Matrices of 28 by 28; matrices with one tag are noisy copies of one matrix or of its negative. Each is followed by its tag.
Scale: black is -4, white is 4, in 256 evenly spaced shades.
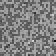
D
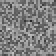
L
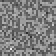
L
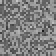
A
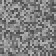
A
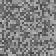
A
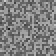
D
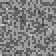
L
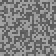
D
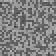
L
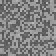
A
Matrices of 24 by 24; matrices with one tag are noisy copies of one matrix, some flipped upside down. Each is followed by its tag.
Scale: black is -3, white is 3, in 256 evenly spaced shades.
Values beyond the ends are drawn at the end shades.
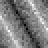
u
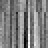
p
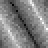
u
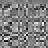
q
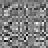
q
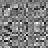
q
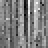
p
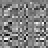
q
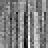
p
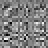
q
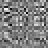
q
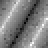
u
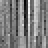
p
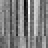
p
